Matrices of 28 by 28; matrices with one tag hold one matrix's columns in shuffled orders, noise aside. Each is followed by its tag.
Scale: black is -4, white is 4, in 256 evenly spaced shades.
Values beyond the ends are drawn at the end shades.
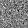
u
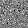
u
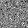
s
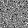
s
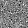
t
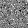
u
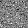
s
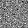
s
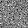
s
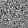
u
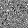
u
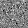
u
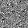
t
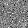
t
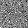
t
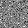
s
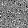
t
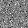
t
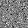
s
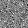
t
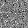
t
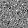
u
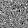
u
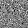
u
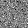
s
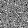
t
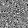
t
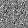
u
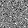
s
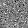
t
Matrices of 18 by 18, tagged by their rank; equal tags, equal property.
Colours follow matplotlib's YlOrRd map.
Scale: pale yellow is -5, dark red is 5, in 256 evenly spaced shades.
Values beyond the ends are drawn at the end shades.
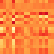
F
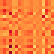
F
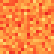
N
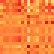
F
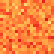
N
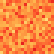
N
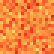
N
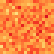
N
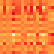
F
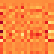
F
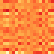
F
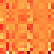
F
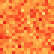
N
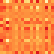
F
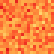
N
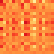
F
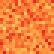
N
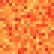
N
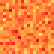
N
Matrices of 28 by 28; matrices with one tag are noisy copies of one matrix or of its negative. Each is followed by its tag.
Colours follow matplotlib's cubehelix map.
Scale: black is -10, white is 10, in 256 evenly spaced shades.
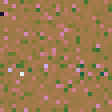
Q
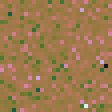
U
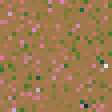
U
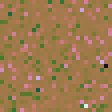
U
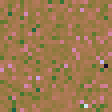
U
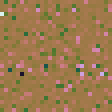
Q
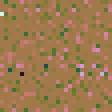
Q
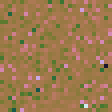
U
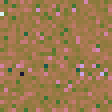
Q
